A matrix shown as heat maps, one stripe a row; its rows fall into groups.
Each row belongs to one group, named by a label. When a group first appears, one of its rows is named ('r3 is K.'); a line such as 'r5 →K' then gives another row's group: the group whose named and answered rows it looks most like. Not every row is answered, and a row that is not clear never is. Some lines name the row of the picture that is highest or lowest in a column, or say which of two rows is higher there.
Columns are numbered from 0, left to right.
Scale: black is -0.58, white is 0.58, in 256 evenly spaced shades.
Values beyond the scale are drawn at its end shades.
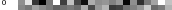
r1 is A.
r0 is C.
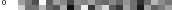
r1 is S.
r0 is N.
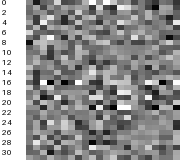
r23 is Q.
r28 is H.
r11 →C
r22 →A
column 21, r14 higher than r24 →Yes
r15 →Q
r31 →S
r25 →N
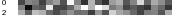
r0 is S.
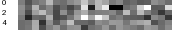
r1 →A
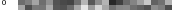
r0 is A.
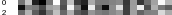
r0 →C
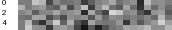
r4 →C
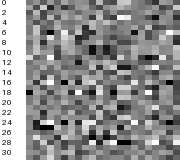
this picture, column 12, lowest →18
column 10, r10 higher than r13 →Yes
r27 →H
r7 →N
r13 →A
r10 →H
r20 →N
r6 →C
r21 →A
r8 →N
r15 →N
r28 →A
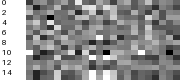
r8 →H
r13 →H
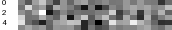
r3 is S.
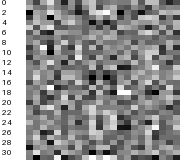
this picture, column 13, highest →18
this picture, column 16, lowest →2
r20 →N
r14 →H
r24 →S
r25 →A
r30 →H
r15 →H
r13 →A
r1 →S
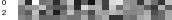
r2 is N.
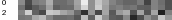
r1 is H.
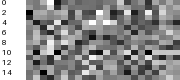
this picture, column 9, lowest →7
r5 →N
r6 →C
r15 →C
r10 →Q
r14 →N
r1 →Q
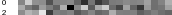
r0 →H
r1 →S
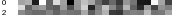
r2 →A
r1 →S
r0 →N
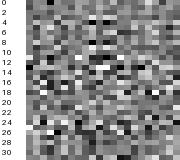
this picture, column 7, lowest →24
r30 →C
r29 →C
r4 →H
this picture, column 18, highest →18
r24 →N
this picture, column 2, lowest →24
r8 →H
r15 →N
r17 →C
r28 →H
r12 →Q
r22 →S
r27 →C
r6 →A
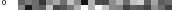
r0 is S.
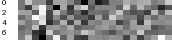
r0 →H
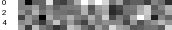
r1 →A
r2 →A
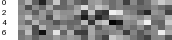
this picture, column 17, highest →4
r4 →A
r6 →C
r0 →C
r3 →H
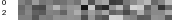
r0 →A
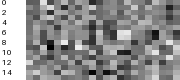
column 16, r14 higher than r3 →Yes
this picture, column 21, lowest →6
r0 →Q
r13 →A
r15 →A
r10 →A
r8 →C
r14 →H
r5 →H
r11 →C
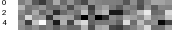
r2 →A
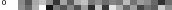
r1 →Q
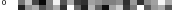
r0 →C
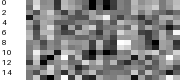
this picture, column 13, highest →8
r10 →H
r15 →C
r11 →C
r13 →N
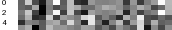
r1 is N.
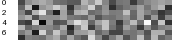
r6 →N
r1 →N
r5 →S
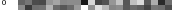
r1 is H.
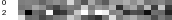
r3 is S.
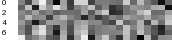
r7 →S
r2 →A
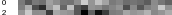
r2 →H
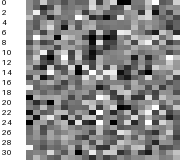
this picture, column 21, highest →7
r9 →H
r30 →S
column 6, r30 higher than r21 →Yes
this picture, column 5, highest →11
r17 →S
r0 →A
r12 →C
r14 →S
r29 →S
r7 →H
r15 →N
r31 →H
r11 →C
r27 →N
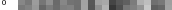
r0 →A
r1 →A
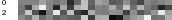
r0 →S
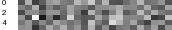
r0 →N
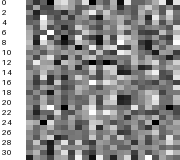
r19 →A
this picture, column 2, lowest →24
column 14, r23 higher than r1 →No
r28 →C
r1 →N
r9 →S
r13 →S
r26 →A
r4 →Q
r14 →A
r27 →Q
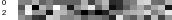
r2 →H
